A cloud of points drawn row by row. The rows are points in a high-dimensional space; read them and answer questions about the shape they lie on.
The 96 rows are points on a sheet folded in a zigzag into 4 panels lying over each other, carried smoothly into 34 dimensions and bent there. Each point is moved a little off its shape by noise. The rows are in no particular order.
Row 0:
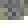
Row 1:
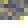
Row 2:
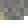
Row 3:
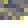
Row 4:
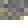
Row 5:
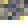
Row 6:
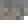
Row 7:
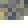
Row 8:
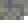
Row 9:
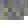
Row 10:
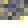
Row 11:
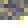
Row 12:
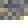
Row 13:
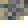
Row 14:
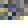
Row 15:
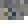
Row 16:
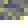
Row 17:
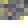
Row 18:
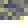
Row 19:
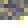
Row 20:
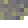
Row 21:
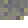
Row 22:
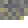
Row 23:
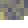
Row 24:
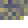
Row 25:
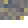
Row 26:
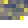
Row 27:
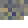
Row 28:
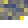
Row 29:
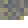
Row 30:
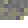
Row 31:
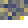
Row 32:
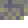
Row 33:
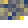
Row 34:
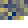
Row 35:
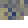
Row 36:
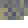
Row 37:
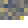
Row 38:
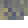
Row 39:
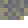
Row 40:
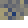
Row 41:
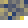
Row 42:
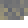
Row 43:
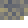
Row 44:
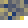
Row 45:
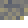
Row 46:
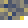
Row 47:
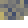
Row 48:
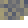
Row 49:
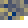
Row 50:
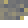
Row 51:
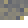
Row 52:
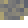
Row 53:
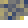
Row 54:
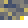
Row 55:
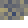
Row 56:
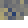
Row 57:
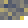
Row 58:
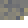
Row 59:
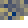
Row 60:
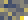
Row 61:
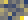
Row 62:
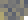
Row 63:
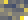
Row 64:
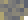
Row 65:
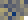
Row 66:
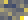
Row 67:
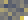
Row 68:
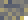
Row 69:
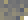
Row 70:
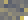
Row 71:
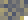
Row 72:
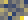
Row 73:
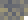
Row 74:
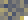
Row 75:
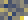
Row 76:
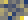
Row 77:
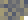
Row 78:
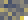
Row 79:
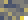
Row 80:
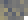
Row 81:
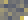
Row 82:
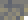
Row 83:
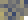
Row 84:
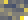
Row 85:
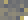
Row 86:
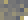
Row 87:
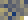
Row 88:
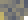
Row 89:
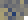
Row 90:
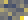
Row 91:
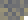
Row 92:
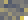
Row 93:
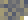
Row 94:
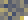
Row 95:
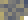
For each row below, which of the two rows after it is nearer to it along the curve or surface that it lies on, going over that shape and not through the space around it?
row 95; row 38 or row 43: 38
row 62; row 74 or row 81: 74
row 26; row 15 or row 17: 17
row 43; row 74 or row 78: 78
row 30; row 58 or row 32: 58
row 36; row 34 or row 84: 34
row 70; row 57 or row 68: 68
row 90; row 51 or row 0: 51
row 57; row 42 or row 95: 42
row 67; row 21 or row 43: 43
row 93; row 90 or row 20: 90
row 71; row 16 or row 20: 16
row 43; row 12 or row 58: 12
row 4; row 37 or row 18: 37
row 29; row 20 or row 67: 67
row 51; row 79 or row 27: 79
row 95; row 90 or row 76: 76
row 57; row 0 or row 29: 29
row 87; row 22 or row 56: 56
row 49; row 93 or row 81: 93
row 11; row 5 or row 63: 63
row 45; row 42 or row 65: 42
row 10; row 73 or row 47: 47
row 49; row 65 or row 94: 65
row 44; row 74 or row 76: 76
